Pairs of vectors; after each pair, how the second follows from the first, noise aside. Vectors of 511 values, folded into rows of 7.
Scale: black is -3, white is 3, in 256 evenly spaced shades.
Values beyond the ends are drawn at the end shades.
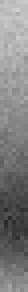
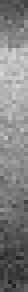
wrapped around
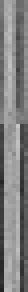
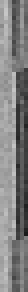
wrapped around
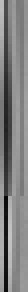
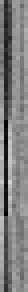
wrapped around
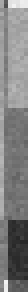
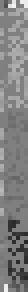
partly zeroed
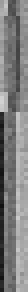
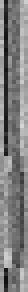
wrapped around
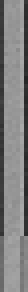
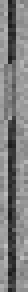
wrapped around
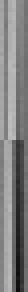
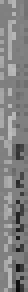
partly zeroed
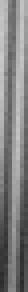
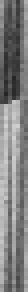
wrapped around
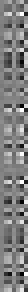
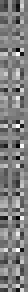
wrapped around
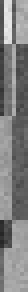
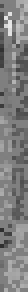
partly zeroed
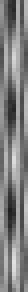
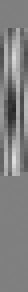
partly zeroed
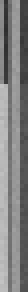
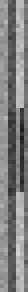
wrapped around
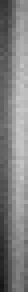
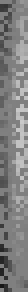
partly zeroed
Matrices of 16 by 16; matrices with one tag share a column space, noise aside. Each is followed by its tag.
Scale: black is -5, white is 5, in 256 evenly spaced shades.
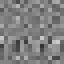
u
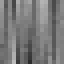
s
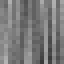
s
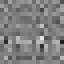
u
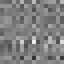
u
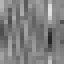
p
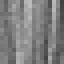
s
